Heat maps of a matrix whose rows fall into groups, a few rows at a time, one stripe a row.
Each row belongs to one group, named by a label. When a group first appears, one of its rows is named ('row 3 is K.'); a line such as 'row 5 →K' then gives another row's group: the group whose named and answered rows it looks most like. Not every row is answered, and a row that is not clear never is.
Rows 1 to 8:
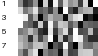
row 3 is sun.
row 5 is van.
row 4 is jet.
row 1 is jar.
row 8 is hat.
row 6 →sun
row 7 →hat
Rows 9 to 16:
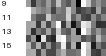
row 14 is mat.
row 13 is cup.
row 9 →cup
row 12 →sun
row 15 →cup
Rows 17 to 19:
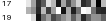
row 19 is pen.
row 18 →sun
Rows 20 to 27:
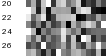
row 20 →mat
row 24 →pen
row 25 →cup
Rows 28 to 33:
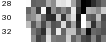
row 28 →jet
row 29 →hat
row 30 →van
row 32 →jet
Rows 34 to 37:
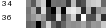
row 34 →hat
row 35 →mat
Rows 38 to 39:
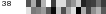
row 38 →mat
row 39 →van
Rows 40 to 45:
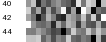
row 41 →cup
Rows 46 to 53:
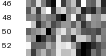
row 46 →van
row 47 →mat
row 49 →pen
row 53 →jet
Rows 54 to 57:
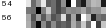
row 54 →hat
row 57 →jar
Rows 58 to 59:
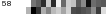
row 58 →jet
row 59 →jet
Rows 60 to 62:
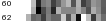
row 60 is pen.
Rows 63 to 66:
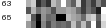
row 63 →pen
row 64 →mat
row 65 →jar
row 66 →jar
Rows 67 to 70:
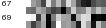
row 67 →jet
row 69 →sun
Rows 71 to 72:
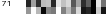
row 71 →mat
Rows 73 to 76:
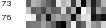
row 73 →mat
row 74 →cup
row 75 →sun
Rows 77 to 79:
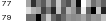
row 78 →van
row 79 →jar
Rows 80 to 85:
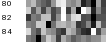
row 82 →mat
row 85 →jar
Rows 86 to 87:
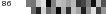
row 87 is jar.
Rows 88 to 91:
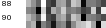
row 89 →jar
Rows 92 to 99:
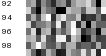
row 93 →jar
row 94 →mat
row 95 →jet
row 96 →mat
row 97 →mat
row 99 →jar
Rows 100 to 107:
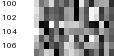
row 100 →hat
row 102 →cup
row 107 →van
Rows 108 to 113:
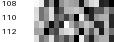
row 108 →sun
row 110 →hat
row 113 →hat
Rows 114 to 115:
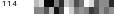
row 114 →pen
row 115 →mat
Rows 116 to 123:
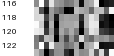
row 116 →sun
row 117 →jar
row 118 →sun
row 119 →sun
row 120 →sun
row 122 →sun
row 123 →jar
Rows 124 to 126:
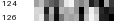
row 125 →sun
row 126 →sun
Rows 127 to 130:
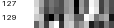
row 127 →cup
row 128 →cup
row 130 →mat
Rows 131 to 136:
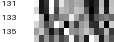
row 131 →jet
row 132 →jet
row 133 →pen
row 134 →jar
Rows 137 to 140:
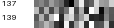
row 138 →cup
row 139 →mat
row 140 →van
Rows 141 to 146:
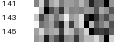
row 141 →mat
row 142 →pen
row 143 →jet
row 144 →van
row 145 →mat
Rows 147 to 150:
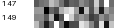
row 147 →hat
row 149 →mat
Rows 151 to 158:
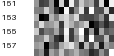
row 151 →jar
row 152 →van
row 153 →jet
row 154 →mat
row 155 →jet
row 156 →van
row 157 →pen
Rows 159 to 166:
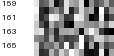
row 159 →van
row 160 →jet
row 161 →jet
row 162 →jar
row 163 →sun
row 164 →hat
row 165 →jet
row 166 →jet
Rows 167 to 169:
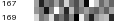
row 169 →hat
